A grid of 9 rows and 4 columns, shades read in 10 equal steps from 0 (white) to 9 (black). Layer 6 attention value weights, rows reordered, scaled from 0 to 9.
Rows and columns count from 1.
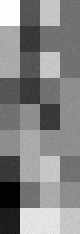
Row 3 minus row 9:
-5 5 1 3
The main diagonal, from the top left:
0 7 2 4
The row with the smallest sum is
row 9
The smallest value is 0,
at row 1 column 1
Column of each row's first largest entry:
2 2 2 2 3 1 1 1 1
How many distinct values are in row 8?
4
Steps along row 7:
down down up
